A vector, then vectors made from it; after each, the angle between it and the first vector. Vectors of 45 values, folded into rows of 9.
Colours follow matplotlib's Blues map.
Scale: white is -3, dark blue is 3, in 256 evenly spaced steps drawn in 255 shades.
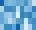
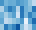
nearly parallel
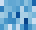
nearly opposite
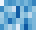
nearly opposite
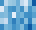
orthogonal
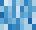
partly aligned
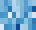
partly aligned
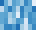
nearly parallel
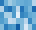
nearly parallel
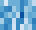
partly aligned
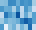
partly opposed
